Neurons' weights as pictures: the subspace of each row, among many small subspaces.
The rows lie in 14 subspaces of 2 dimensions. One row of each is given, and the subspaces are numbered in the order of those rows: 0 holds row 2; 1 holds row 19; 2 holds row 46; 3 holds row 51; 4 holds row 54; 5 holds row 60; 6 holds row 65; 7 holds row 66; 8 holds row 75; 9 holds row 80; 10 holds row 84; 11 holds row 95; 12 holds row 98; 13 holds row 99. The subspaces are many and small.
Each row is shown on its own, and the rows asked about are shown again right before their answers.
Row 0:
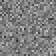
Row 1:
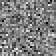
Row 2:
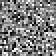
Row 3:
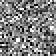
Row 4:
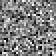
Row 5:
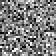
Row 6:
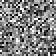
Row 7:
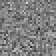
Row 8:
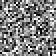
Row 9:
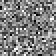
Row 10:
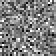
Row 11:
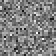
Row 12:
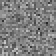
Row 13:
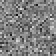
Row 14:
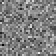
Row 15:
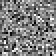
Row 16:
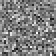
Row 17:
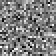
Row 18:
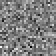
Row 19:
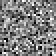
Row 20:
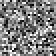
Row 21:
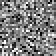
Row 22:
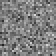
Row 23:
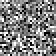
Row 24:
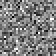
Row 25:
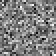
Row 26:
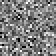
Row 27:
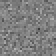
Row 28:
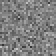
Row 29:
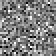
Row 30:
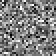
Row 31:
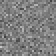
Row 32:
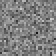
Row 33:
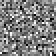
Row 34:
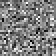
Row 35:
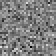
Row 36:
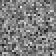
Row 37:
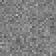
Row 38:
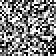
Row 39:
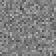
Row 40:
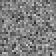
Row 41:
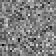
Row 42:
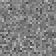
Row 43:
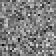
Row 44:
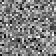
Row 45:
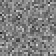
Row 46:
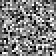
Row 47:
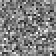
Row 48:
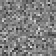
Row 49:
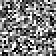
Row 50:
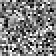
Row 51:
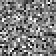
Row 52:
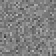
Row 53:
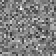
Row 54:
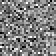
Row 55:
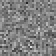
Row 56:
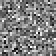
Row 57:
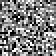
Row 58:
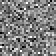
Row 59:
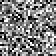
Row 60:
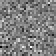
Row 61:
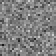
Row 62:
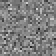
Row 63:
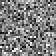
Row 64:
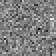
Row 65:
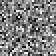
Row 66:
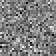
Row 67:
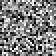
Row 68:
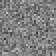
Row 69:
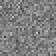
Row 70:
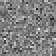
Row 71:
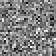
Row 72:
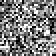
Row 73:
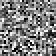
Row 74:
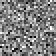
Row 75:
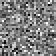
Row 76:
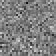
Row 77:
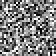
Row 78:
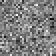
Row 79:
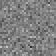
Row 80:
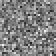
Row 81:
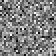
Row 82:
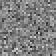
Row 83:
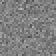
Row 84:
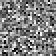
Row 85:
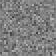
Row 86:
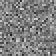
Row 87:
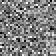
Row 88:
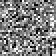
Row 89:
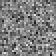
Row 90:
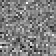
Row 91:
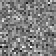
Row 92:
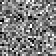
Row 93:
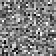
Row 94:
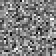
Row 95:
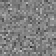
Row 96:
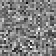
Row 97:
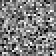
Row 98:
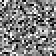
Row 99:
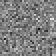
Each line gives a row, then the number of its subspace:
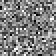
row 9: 6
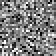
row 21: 8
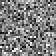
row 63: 4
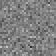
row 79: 5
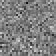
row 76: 7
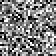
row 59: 2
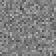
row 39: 2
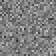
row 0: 6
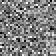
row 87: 4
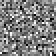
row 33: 2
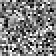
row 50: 12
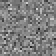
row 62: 11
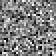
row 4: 1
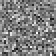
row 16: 0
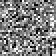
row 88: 13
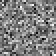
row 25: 12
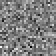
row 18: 3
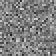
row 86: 8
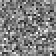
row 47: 9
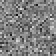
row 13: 7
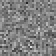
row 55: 7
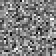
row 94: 7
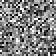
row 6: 3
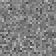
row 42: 11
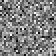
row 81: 6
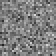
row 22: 2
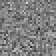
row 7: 7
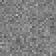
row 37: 13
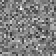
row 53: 9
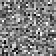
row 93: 8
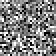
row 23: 11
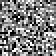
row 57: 0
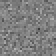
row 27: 11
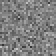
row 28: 0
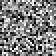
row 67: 1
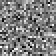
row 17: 3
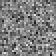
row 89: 2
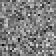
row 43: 12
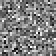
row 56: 10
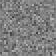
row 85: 0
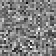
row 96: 7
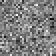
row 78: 13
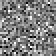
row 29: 5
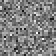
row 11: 6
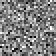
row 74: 4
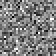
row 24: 3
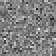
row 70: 11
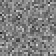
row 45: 6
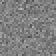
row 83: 1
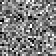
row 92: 1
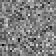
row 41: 12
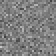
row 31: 5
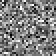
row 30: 12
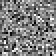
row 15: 0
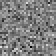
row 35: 10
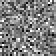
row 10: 8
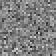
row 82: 10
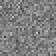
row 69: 3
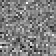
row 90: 7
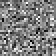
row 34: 13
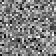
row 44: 9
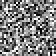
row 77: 5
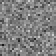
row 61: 9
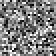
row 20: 12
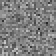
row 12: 8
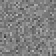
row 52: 5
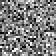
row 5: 4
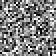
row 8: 5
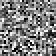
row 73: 7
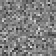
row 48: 3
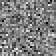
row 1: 8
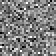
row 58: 4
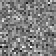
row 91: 10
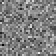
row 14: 1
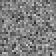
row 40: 2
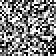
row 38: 6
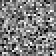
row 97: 9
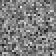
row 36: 9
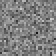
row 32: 1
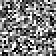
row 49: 10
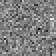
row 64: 13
